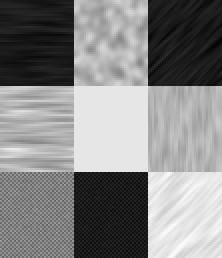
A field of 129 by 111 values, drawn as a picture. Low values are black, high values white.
It is made of 3 by 3 panels. Panel 1,1: very low, streaked across, faint in contrast. Panel 1,2: high, blotchy. Panel 1,3: very low, slanting up to the right, faint in contrast. Panel 2,1: high, streaked across. Panel 2,2: very high, flat. Panel 2,3: high, streaked downward, faint in contrast. Panel 3,1: middling, checkered. Panel 3,2: very low, checkered, faint in contrast. Panel 3,3: very high, slanting up to the right, faint in contrast.
